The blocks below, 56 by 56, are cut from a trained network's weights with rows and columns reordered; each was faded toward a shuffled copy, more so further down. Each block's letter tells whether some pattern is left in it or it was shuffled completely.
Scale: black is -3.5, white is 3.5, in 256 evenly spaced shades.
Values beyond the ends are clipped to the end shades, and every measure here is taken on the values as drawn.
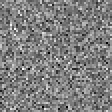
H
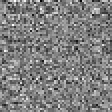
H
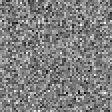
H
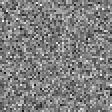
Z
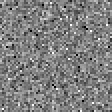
Z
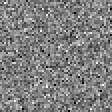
Z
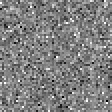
Z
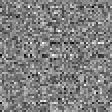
H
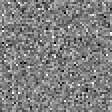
Z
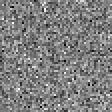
Z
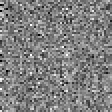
H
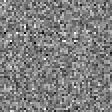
H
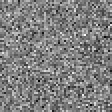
Z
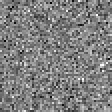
Z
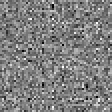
H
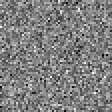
Z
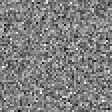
Z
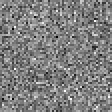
H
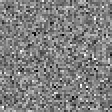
Z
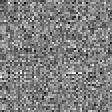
H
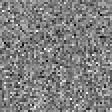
Z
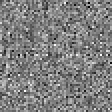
H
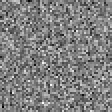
Z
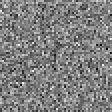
Z
